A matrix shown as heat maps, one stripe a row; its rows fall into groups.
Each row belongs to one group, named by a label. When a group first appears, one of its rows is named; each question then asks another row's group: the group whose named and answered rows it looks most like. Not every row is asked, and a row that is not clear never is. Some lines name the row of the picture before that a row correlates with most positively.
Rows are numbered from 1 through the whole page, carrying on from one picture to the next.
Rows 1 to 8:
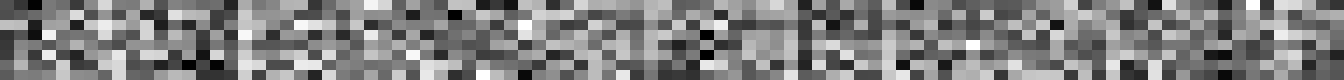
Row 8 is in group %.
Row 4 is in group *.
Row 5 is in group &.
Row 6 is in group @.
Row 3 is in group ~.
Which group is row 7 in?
~
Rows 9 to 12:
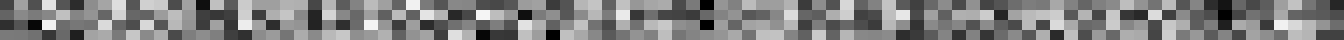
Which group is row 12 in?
@
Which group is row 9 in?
@
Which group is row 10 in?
%
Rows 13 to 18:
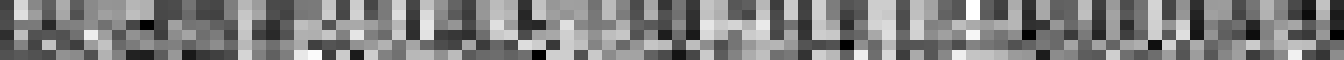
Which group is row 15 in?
&
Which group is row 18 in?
&
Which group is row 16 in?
&
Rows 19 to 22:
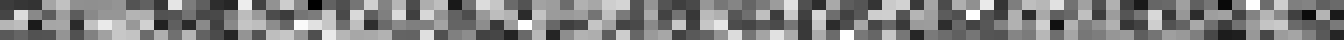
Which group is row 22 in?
@
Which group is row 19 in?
%
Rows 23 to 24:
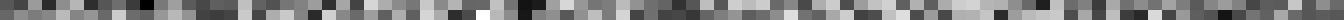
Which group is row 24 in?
%
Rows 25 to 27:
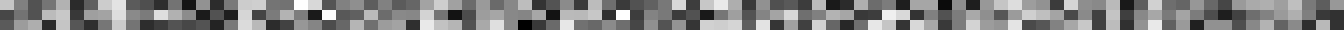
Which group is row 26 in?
%
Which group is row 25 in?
~
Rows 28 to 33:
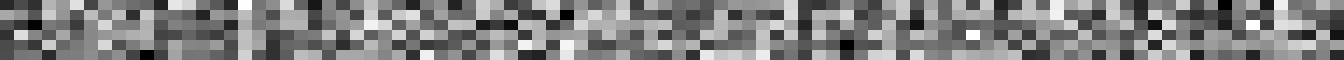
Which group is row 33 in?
&
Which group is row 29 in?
%
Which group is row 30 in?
@
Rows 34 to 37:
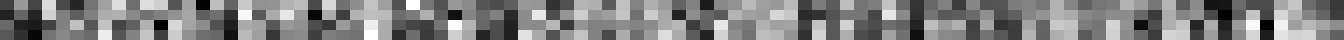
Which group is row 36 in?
*
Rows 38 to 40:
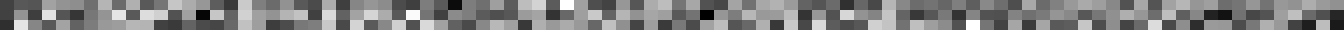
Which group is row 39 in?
@
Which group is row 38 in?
*
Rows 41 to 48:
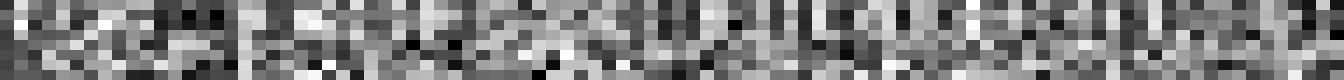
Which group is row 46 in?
*
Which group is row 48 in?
&
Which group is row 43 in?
~
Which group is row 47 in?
%
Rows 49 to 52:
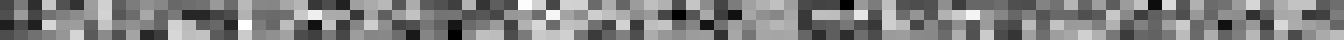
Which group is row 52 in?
*
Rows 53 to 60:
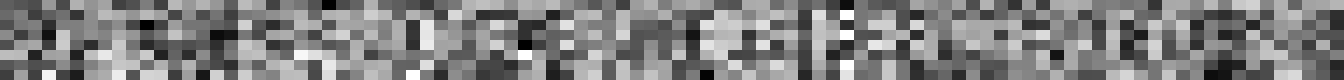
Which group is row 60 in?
@
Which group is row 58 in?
~
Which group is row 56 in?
%
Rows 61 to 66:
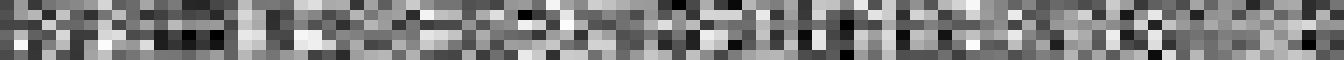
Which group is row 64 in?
~
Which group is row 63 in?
*
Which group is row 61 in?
&
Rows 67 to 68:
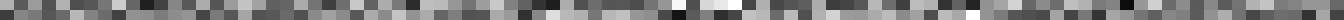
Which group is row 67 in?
~
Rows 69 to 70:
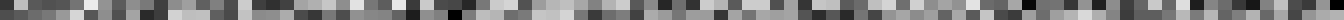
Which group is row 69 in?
&
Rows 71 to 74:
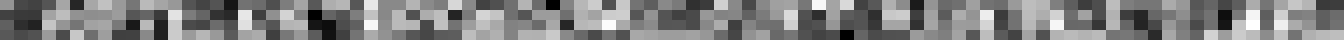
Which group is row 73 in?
%
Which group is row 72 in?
%
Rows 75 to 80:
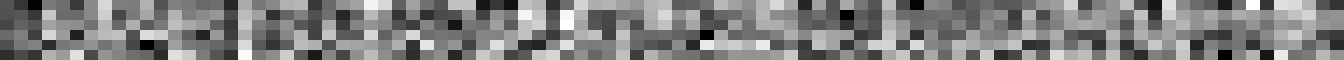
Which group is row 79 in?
&
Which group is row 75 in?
@
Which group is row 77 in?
*
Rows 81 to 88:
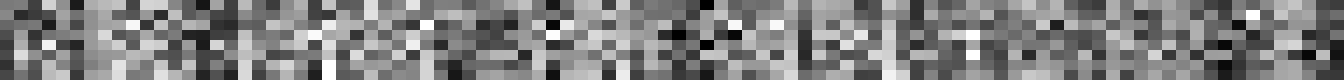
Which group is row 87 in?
@
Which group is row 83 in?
@
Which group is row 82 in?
%
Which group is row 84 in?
&
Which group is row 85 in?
@
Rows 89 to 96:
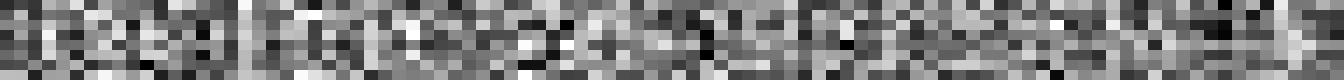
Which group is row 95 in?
&
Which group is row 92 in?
@
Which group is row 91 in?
%
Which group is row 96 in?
~
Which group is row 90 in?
&
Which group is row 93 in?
*
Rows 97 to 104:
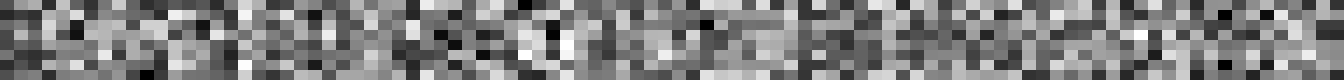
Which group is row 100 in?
@
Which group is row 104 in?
&
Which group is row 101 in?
*
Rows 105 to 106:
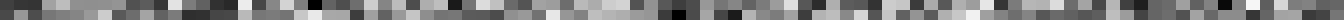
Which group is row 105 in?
%
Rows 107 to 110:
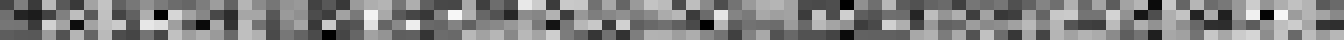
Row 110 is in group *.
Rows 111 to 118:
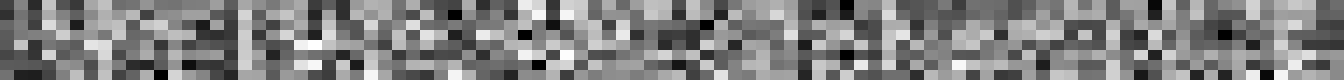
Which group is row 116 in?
*
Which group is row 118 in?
*
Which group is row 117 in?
&
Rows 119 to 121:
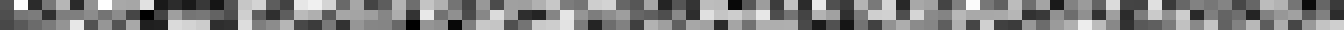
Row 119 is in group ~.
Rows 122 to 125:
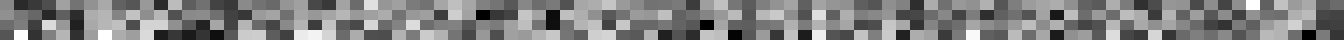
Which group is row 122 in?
%
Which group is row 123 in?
@
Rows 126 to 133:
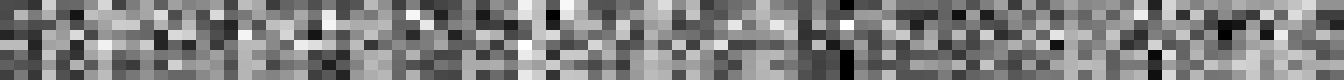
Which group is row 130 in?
~
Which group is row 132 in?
*
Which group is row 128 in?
@
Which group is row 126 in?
*
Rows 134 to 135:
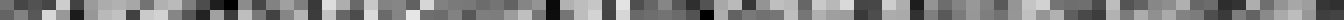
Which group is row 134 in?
%
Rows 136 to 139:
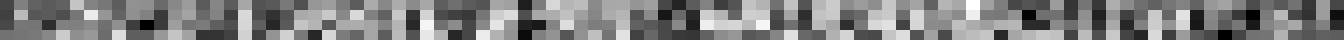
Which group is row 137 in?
&
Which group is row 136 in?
&
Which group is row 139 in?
%
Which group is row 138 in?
&
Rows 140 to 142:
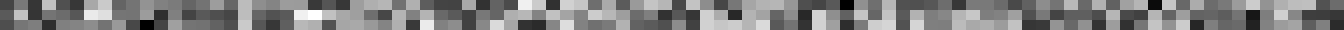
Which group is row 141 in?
&
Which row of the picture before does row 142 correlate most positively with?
138
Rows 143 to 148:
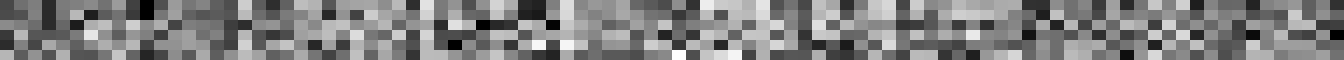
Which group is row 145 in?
@
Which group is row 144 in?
&
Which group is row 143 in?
&
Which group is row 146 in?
&
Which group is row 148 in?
~
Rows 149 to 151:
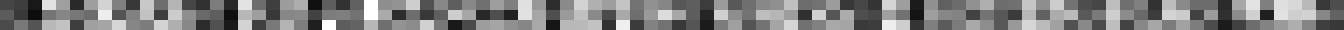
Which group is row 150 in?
*
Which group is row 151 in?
%
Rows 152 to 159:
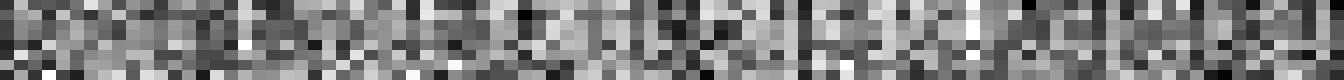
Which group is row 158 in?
%
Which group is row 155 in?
&
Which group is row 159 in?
@
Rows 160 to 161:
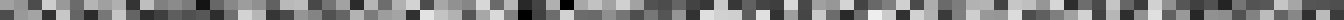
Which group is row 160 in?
%
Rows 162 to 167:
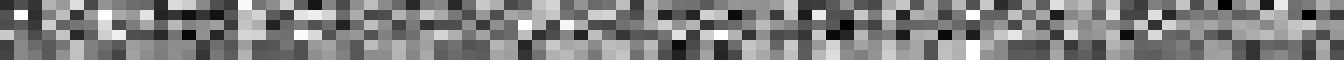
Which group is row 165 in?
~
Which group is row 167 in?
&
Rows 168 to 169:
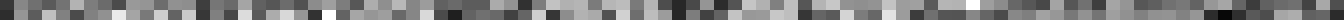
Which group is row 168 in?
&
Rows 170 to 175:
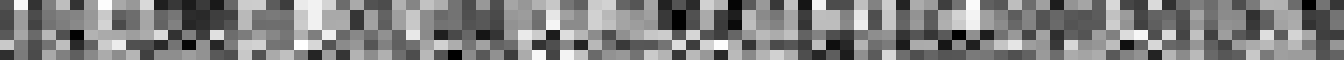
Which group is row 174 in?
~
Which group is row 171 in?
&
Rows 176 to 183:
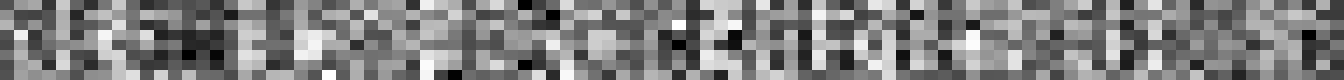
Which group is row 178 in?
~
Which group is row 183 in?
@
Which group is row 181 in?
~
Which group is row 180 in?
&
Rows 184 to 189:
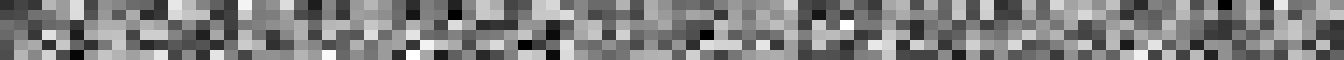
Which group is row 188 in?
~
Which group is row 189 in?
@
